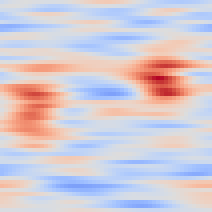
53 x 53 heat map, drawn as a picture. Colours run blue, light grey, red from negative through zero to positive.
Two bumps rise from the field. No lone cell stands out from its neighbours. The bottom middle is the ninth with the lowest average. There is no overall slope.
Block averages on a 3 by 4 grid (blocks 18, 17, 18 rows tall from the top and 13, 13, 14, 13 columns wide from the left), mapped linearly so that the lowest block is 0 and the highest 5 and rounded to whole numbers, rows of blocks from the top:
1112 | 5123 | 1001
